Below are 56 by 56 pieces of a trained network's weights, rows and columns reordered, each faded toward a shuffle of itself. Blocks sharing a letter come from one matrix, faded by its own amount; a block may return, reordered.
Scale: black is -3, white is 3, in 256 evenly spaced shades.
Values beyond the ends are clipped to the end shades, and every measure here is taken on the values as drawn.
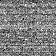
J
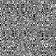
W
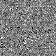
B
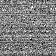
J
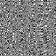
W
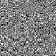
W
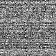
J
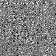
B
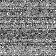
J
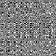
W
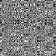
W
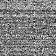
J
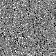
B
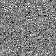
B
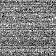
J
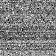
J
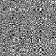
W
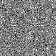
B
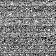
J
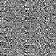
W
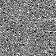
B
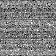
J
